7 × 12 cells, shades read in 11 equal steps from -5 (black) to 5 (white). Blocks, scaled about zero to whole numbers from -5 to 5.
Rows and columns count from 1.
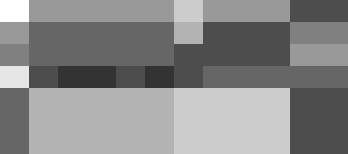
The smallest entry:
-3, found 3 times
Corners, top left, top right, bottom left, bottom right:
5 -2 -1 -2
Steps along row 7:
up same same same same up same same same down same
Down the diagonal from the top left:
5 -1 -1 -3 2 2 3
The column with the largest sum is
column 7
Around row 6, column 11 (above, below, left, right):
-2 -2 3 -2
